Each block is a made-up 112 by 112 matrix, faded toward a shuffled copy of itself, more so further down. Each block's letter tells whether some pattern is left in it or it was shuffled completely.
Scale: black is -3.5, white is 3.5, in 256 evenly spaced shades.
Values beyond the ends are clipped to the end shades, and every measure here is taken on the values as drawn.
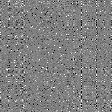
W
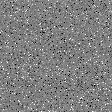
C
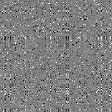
W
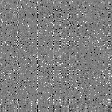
W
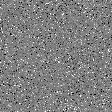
C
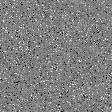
C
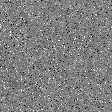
C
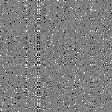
W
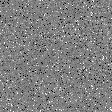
C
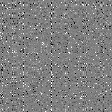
W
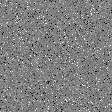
C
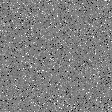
C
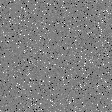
C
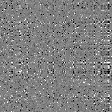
W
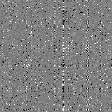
W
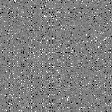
W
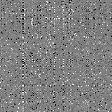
W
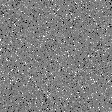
C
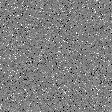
C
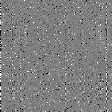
W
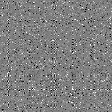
W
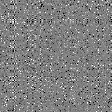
W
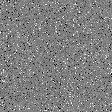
C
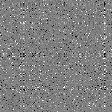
W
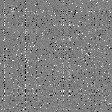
W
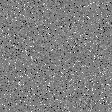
C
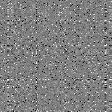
W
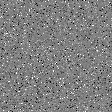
C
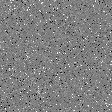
C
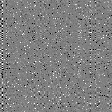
W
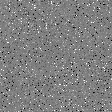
C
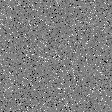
C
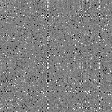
W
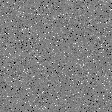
C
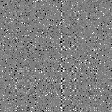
W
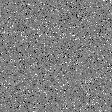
C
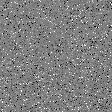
C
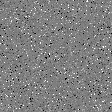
C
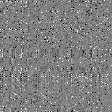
W
